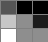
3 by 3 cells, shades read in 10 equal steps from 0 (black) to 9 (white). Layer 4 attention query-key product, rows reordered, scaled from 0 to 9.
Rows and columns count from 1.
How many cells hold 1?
1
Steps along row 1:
down same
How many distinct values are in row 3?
2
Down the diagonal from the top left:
3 5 5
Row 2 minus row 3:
-2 0 -4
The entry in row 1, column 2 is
0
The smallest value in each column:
3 0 0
